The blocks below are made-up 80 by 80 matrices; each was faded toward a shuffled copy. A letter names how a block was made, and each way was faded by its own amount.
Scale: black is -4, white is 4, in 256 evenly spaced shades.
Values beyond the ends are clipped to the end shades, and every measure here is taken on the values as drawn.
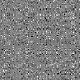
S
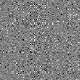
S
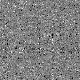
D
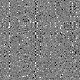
S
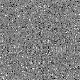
D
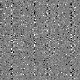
S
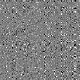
S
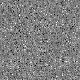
D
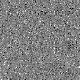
D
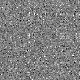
D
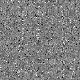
D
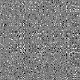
S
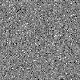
D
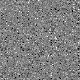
D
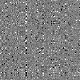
S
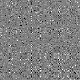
S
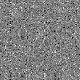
D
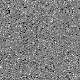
D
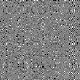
S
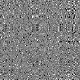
S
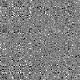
S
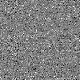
D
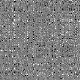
S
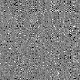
S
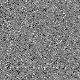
D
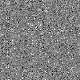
D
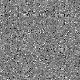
D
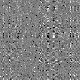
S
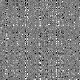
S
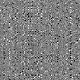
S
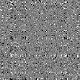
S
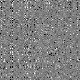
S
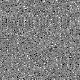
D
